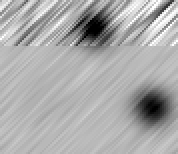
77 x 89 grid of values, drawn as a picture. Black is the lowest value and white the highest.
Seam: horizontal, 30% of the way down, the bottom part calmer. Odd rows or columns: none. Dips: two. Histogram: skewed, a long tail of low values. Ninth with the lowest average: top middle.
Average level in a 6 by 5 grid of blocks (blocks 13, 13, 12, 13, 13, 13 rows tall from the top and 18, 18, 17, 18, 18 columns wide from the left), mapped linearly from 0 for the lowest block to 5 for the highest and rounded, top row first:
44144
44035
44444
44442
44430
44444
